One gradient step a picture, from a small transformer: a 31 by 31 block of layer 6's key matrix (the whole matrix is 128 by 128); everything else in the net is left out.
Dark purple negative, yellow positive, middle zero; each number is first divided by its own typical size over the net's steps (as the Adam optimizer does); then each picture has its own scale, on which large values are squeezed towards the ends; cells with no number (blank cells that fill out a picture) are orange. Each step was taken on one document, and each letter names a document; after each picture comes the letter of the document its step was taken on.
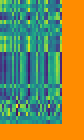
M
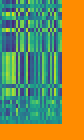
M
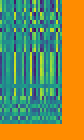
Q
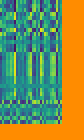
Q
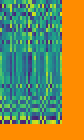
Q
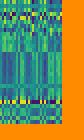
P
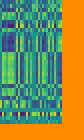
P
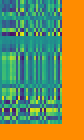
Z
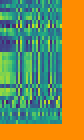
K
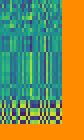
K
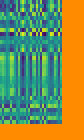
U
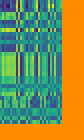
Q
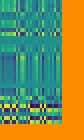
Z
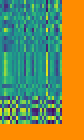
P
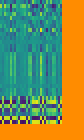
Q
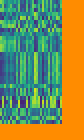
K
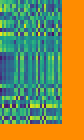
U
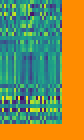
Z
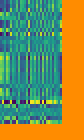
U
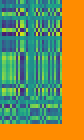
Z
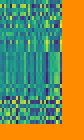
M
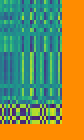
K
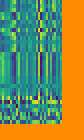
P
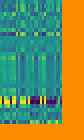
U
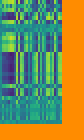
M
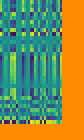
U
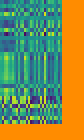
Z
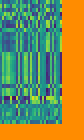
M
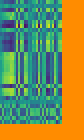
M
